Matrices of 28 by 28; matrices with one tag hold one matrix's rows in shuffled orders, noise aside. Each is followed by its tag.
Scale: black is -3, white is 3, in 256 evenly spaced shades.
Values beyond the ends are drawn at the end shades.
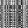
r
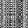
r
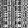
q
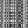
r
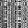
q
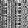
q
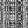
r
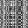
r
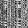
q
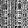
q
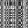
r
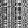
q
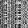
q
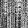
q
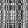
r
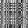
r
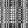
r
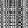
r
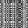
r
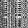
q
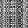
r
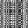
r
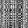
r
